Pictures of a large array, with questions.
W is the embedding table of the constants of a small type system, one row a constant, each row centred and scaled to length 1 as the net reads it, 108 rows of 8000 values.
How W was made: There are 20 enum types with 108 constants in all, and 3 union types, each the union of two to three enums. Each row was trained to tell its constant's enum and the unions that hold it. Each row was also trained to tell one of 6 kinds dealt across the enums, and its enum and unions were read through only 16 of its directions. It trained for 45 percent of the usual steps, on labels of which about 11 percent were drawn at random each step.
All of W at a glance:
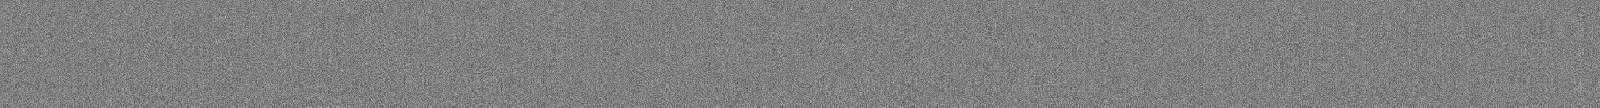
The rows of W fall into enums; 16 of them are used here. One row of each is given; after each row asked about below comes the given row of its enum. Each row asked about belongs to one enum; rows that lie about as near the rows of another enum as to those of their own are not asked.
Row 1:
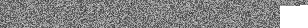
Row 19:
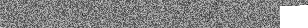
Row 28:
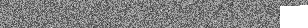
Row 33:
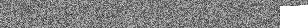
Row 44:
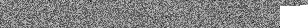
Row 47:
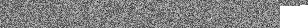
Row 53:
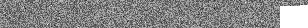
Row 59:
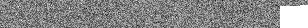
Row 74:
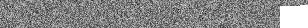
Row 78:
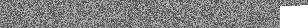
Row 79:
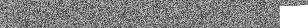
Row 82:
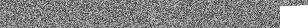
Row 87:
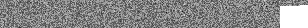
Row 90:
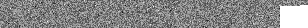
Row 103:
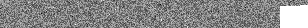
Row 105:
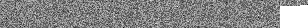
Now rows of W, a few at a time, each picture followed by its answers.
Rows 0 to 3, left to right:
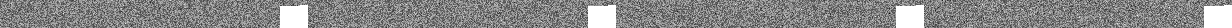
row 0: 47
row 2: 79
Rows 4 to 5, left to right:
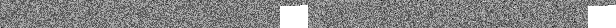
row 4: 47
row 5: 79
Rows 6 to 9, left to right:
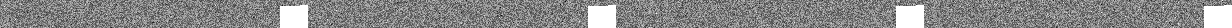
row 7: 59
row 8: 105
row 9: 28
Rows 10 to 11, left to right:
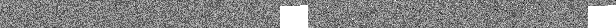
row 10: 90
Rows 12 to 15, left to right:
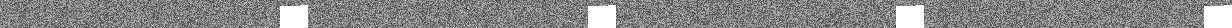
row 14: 1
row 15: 28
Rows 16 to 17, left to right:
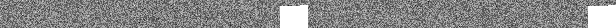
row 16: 19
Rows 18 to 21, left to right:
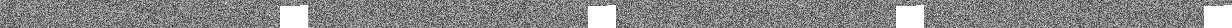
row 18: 90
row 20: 1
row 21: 19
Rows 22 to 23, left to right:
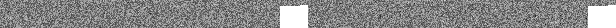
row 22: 87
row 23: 78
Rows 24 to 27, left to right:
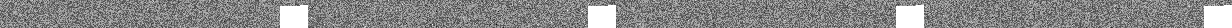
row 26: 1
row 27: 19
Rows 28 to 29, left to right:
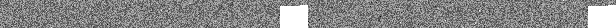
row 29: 78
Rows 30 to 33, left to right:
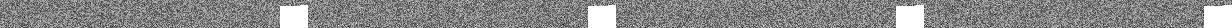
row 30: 87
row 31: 103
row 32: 47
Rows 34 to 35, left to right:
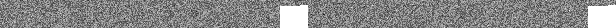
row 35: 87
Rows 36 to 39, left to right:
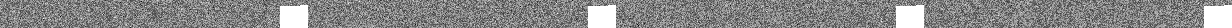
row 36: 87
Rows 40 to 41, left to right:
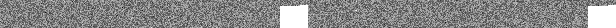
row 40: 53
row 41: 53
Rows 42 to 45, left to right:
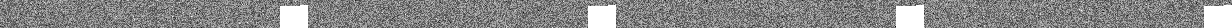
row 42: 78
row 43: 1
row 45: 105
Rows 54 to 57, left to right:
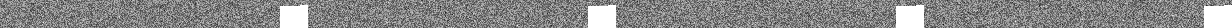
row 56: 82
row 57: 90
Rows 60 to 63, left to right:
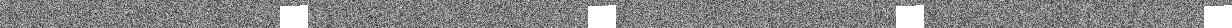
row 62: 19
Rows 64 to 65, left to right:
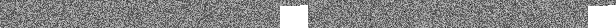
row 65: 47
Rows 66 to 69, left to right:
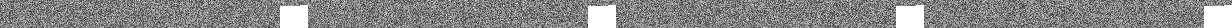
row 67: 105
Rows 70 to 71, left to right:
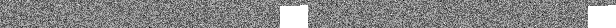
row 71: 78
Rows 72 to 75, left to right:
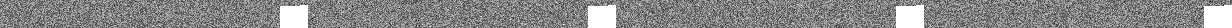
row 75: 47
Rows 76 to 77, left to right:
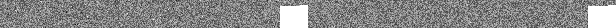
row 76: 33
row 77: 90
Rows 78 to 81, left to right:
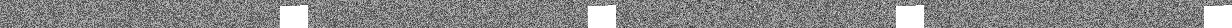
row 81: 82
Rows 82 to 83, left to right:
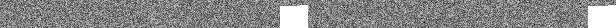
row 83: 87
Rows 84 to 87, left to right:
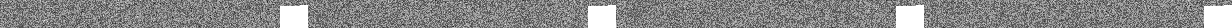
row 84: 28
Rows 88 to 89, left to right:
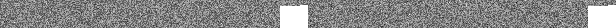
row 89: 1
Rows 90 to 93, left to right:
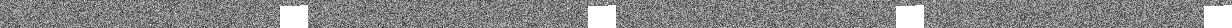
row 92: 19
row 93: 79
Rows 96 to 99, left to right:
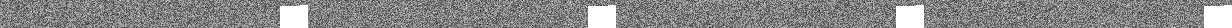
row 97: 90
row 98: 28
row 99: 28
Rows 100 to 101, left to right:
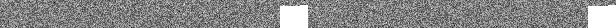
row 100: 44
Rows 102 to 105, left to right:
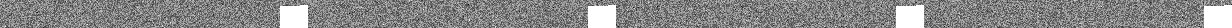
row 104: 78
